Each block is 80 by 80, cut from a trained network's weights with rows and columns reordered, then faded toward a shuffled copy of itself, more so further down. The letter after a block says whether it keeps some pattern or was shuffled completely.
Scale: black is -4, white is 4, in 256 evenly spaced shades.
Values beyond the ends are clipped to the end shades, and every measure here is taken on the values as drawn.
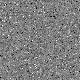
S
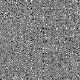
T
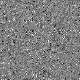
T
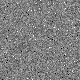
S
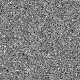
S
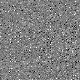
T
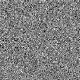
T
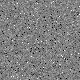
S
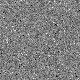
S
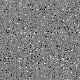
T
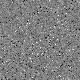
S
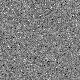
S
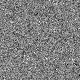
S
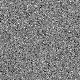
S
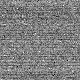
T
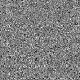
T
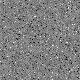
S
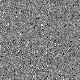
T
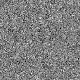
T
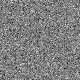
S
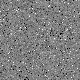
S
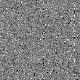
T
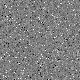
S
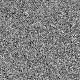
S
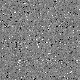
T
